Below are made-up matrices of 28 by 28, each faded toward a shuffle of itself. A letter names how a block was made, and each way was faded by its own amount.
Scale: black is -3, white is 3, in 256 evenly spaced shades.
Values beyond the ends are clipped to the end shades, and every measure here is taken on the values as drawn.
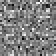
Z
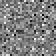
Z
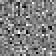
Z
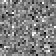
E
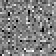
E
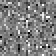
E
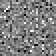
E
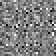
Z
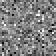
E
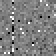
E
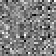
Z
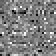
Z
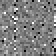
E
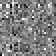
Z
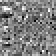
Z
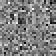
Z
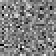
Z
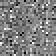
E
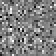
Z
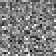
Z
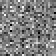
Z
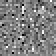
E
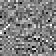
Z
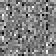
Z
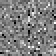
E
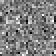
Z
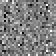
E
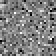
E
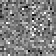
E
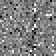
E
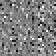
E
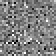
Z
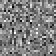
Z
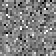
E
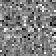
Z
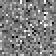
E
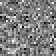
Z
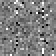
E
